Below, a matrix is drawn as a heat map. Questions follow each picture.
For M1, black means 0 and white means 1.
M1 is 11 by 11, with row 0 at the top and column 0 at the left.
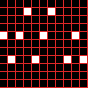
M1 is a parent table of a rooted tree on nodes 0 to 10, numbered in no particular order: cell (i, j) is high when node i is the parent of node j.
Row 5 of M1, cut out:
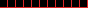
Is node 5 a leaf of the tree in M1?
yes
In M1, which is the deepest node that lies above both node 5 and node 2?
4
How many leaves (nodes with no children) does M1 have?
8
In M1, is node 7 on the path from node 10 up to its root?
yes
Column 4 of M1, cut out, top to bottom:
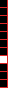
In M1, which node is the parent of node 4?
7
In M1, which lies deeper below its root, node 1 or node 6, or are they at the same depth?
node 6
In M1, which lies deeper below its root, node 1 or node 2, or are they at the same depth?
node 2
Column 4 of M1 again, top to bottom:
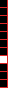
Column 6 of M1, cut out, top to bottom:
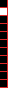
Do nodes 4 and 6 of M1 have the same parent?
no
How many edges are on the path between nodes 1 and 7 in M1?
1
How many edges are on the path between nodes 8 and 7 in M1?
1
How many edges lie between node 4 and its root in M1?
1
